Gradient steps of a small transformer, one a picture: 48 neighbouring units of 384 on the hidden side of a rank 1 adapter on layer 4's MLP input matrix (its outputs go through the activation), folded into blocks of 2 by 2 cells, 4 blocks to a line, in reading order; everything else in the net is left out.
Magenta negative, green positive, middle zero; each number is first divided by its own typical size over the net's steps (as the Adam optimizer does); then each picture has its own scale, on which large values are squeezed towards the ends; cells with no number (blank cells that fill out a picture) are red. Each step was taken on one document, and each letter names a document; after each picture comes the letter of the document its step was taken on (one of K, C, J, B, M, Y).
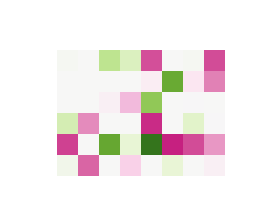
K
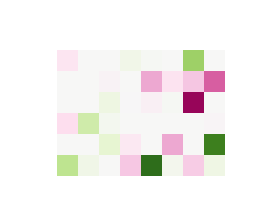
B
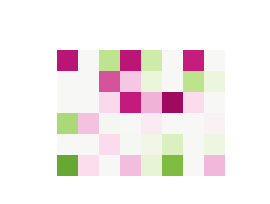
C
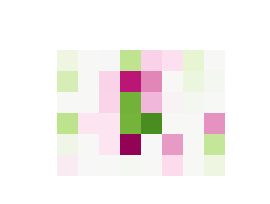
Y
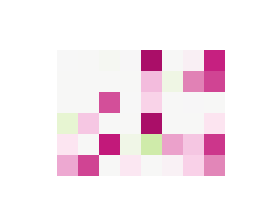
K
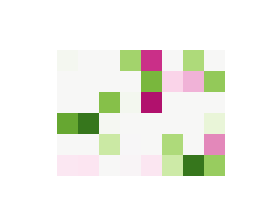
B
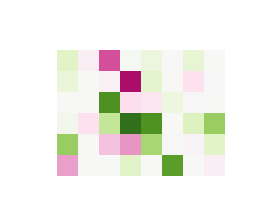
Y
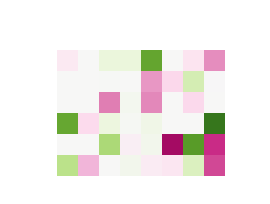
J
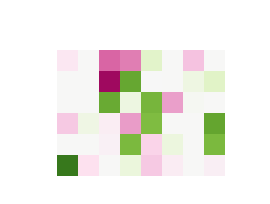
C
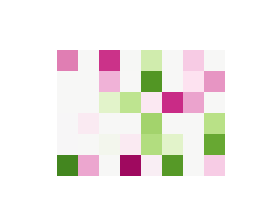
C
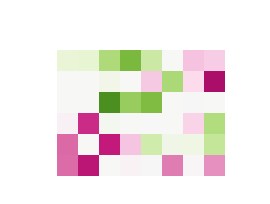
K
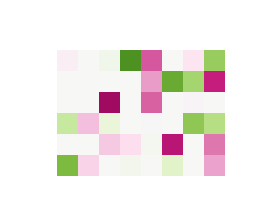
J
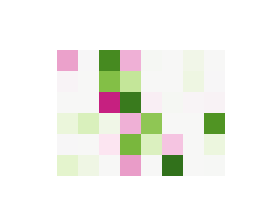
Y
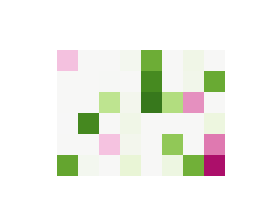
B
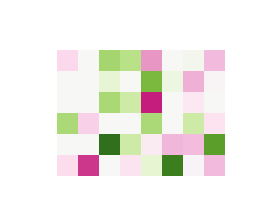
J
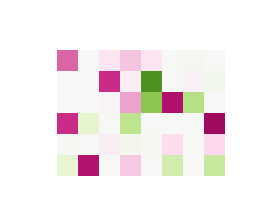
C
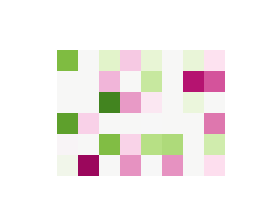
K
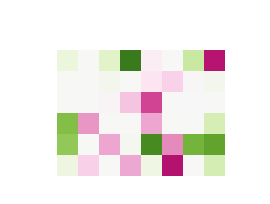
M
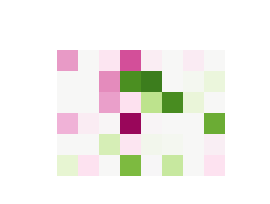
C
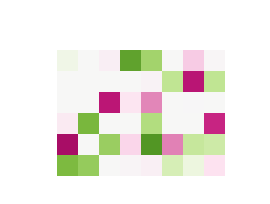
K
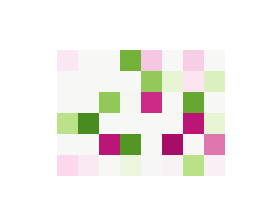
B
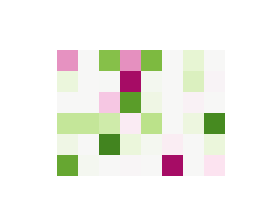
Y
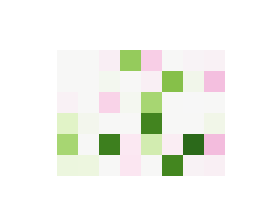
M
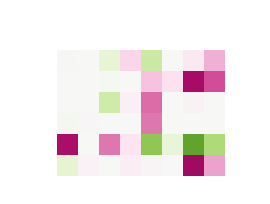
K
